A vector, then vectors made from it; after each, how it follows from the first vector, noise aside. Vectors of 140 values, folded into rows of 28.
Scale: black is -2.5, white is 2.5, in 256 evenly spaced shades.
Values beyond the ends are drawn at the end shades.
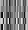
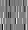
partly zeroed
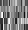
sign-scrambled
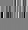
partly zeroed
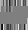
partly zeroed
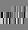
partly zeroed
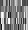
sign-scrambled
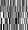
sign-scrambled
